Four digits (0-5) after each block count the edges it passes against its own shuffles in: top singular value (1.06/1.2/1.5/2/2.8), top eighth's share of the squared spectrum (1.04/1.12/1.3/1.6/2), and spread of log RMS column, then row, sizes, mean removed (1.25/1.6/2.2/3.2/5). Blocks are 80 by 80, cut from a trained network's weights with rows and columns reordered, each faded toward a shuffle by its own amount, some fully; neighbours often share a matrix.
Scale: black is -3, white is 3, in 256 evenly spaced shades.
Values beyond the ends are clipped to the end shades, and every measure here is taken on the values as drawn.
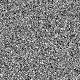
0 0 0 0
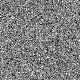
1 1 0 0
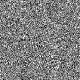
2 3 0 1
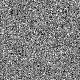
0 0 0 0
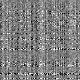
4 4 1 4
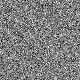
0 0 0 0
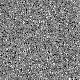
0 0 0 0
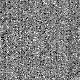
2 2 0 1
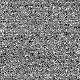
2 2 2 0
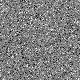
0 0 0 0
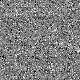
1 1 1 0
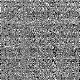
3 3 3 0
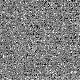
2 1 1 0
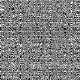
3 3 3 0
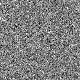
1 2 0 0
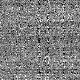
3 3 3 0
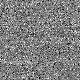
1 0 0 0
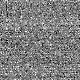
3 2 2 0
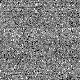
2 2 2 0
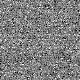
2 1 1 0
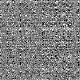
3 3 3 1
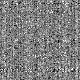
3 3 0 2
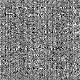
3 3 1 3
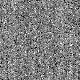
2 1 0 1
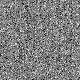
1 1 0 0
